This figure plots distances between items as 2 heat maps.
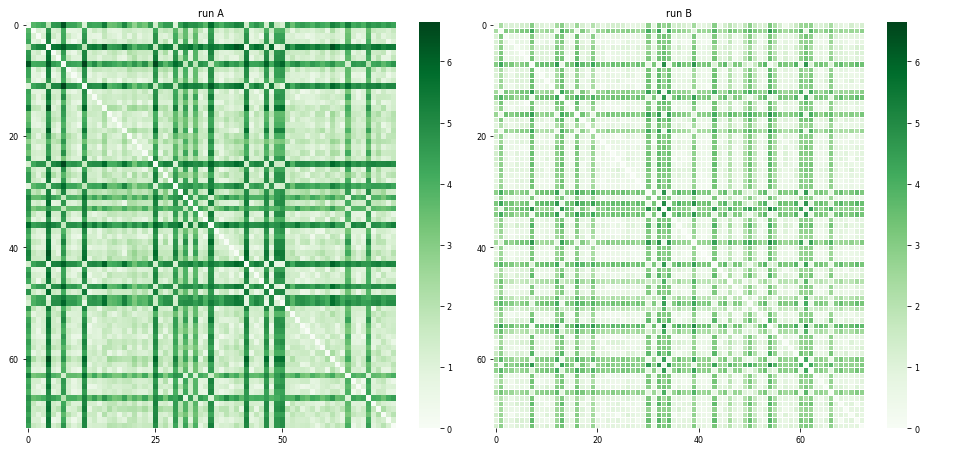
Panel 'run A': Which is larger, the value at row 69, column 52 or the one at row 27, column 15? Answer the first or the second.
the second
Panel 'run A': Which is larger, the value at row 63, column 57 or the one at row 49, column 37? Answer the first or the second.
the second
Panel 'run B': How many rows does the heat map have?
73
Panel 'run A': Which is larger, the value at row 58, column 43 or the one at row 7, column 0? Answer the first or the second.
the second
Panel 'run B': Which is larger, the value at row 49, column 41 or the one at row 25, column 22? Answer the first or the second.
the first
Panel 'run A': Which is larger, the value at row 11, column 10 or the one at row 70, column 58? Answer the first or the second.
the first
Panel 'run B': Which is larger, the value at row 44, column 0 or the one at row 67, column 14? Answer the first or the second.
the second
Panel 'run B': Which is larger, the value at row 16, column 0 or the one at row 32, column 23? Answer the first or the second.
the second
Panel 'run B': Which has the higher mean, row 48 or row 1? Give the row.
1
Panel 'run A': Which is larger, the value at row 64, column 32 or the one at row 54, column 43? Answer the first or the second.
the second
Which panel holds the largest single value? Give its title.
run A
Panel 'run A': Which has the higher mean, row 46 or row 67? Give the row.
67
